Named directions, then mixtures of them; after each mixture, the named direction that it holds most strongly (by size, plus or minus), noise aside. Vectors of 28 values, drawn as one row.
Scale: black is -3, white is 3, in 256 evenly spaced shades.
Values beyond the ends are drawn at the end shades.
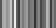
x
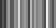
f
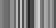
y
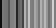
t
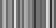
x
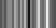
y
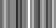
y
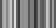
x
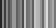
t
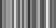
x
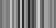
y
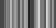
y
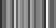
f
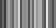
f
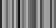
x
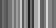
y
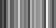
f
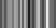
y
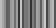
f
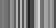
y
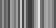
y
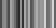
t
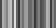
x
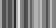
x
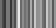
f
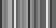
x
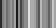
t
